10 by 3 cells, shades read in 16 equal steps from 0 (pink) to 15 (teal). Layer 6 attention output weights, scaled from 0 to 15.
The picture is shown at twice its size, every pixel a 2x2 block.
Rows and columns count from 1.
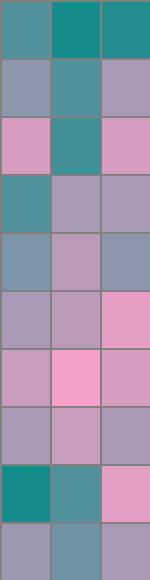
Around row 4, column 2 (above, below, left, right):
12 4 11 5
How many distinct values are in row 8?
2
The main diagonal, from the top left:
11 11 2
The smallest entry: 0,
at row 7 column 2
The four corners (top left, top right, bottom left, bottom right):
11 14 6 5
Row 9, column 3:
1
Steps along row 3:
up down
